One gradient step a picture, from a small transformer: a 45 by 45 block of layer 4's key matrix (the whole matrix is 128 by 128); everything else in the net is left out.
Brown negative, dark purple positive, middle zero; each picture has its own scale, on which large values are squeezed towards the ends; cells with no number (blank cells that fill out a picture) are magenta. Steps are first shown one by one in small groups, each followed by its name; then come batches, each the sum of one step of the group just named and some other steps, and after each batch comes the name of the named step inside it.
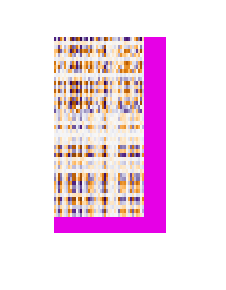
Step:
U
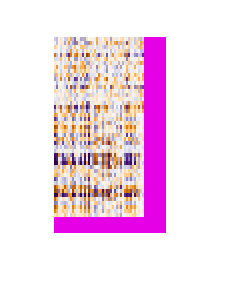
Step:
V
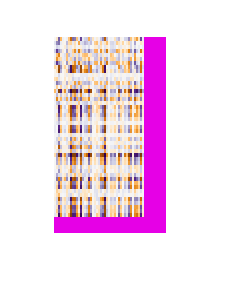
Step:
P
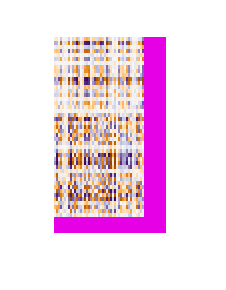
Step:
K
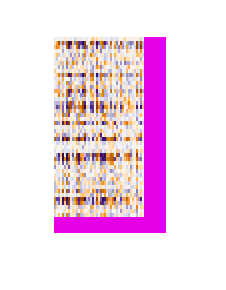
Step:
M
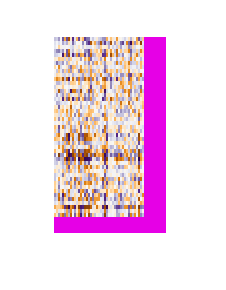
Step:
P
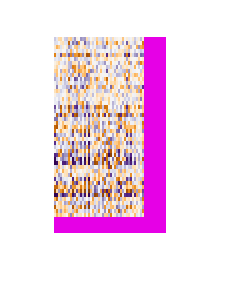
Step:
V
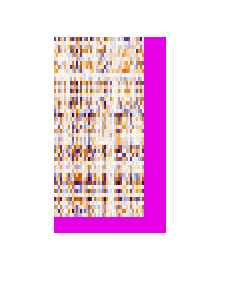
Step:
U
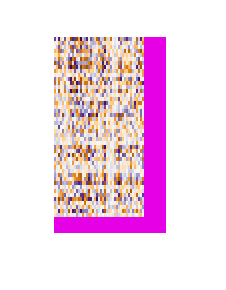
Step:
U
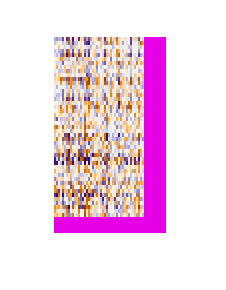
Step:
V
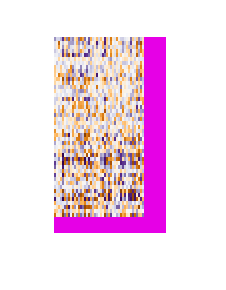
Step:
M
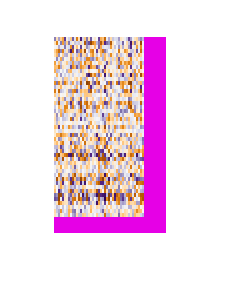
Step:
U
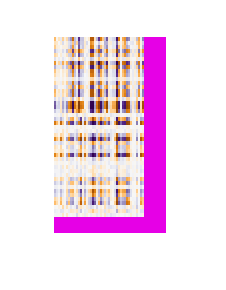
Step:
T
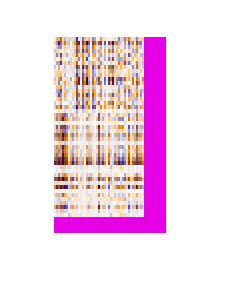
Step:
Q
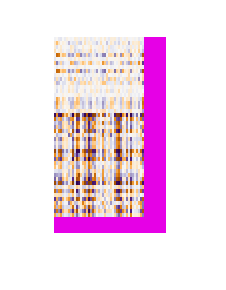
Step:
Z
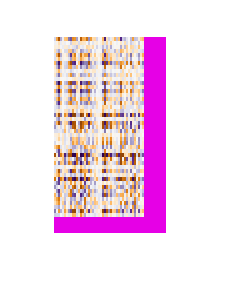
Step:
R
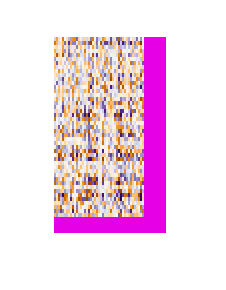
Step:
Z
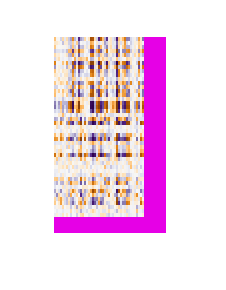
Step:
T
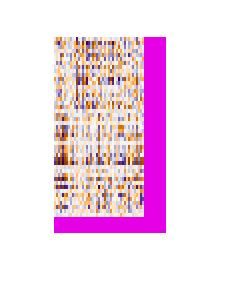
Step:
Q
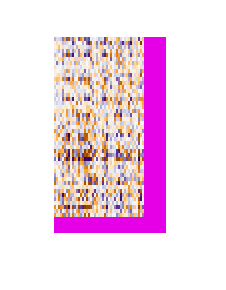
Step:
Z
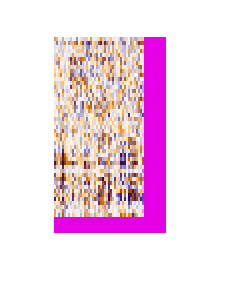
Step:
Q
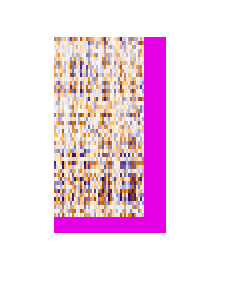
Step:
R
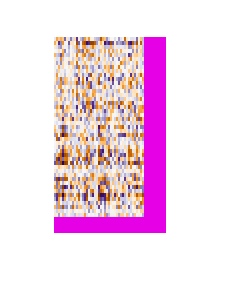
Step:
Q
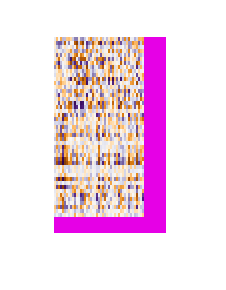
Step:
Q
